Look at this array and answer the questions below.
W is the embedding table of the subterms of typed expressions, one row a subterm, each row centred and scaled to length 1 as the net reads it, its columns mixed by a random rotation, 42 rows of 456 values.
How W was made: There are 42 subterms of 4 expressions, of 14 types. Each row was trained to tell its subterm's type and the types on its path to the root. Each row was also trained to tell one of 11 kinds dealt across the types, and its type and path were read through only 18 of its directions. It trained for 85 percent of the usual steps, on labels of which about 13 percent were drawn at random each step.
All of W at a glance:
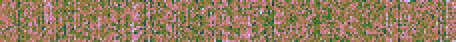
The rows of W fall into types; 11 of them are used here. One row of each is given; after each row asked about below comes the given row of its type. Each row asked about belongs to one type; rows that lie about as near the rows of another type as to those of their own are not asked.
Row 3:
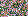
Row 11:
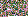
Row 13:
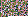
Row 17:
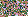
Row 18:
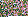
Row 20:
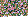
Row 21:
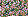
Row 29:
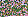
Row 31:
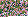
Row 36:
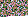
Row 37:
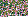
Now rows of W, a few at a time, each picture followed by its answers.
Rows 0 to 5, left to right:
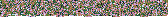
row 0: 17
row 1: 21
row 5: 21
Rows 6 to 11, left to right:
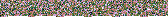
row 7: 36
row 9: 13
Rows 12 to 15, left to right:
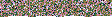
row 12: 29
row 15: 21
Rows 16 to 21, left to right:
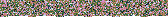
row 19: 17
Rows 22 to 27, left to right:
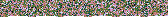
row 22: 18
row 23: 18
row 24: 31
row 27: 17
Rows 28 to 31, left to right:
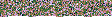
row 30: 11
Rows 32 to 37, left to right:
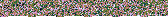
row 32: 31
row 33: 31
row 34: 18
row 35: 3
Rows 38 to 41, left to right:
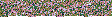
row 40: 11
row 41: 3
